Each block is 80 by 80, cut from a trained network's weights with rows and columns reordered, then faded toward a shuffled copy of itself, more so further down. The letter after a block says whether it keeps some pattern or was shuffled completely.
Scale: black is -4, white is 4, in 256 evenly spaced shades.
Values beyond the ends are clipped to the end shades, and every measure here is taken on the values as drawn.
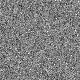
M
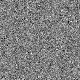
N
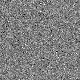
M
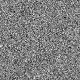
N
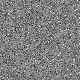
M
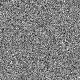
M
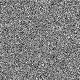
M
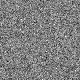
M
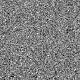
N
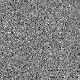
N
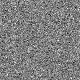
M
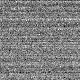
N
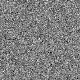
N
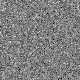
M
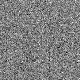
N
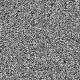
M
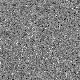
M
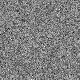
M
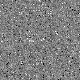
N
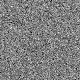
M
